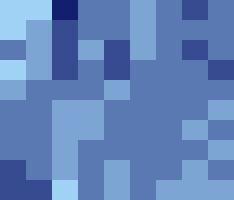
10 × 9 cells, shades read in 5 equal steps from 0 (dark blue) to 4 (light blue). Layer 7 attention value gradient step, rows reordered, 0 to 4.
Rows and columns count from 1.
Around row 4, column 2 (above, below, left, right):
3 2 4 1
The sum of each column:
25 24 21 23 21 23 21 21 22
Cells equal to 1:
11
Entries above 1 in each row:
7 8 6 6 9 9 9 9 8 7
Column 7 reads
2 2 2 2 2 2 2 2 2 3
